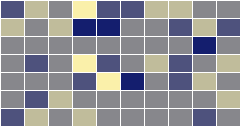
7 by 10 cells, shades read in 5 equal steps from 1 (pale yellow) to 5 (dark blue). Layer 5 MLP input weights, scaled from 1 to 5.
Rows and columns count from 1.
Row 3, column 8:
3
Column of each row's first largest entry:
1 4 9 2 6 2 1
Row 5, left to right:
3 3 3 4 1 5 3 4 2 3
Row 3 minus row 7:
-1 1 0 1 0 0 0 0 1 0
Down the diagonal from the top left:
4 3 3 1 1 3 3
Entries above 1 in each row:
9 10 10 9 9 10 10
